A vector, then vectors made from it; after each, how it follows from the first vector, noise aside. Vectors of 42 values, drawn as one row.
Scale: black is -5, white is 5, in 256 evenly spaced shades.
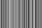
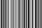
scaled up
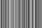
copied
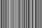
copied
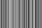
copied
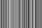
copied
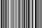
scaled up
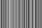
copied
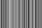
copied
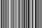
scaled up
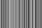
copied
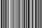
scaled up
